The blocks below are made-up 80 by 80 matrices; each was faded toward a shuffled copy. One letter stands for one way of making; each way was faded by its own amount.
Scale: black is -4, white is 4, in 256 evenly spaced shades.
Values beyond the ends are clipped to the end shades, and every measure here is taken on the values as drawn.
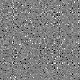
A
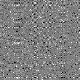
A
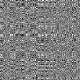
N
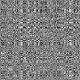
N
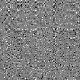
A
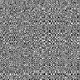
N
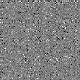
A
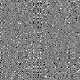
A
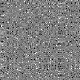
A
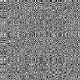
N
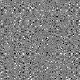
A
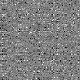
A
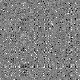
A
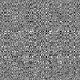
N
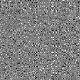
A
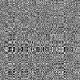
N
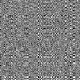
N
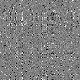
A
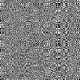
N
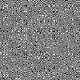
A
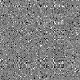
A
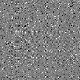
A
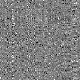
A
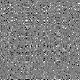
A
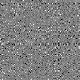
A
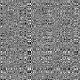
N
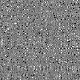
A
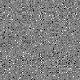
A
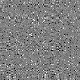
A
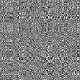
N
